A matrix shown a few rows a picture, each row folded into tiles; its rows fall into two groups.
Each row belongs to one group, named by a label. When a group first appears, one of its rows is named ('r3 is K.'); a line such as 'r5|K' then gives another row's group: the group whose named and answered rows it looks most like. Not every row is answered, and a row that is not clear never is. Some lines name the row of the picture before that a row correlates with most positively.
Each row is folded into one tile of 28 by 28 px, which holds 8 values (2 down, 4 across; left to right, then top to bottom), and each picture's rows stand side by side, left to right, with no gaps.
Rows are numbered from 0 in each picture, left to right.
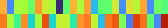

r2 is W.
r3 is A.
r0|A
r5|A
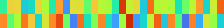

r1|W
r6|A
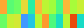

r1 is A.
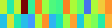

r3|W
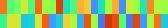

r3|A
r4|A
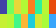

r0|W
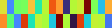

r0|A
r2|A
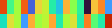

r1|W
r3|W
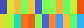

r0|W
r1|A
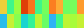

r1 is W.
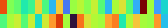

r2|A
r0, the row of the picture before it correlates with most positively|1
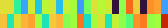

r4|W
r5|W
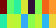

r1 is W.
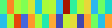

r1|A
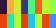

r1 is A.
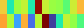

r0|A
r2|W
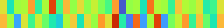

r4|A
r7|A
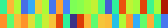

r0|W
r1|W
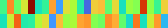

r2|W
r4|A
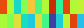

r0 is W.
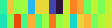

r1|W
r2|W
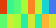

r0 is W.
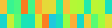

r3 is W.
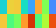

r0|W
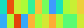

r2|W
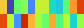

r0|A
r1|W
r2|W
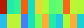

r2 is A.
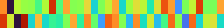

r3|A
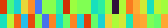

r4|W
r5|A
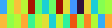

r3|A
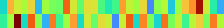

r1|A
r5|A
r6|W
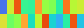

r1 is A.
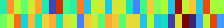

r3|W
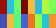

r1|A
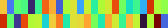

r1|W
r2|W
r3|A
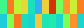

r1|W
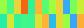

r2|A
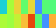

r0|W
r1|A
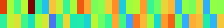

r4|A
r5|A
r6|A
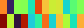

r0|A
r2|A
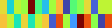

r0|A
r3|A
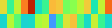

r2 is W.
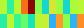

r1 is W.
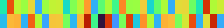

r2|A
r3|A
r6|W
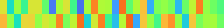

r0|A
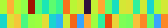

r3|W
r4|W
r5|A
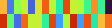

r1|W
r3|W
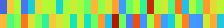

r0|W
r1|W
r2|W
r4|A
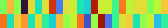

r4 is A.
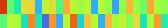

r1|A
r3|A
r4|W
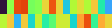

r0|W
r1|W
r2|A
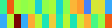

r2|W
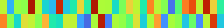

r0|A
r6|W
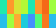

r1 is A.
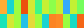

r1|A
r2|A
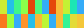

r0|A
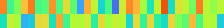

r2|W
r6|W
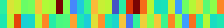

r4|W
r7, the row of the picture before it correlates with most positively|5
